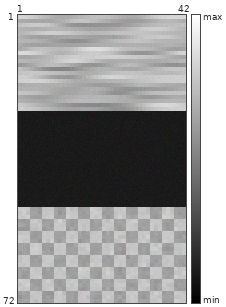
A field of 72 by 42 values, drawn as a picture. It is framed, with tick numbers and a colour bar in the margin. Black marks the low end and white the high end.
It is made of 3 by 1 panels. Panel 1,1: high, streaked across. Panel 2,1: very low, flat. Panel 3,1: high, checkered.
